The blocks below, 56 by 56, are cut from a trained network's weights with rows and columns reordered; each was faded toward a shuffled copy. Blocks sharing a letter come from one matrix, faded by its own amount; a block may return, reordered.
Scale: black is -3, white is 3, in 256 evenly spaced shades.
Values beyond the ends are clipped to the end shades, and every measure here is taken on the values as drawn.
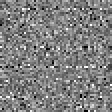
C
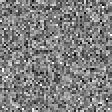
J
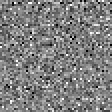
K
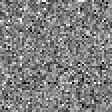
C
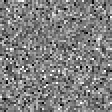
K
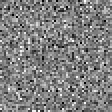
K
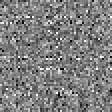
C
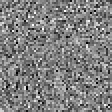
J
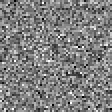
J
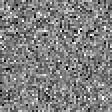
K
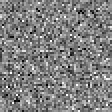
K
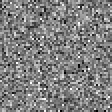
J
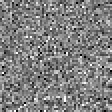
J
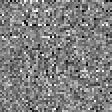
C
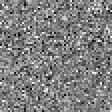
K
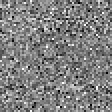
K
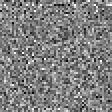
C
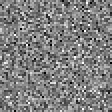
J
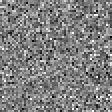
C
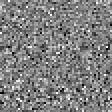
K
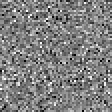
K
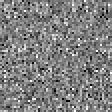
K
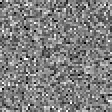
J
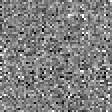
C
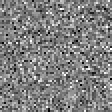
K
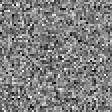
J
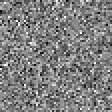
J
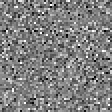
K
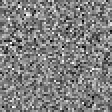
J
